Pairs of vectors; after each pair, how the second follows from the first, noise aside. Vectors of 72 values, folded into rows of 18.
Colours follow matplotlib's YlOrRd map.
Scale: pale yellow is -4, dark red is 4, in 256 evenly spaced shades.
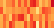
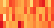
wrapped around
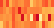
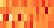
wrapped around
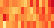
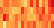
copied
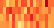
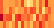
wrapped around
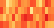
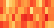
copied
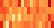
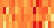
wrapped around
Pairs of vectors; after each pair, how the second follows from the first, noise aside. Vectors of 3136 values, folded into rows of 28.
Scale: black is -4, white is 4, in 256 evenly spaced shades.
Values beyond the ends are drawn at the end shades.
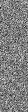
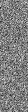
copied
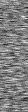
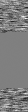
partly zeroed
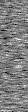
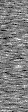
copied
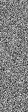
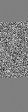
partly zeroed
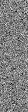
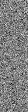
copied
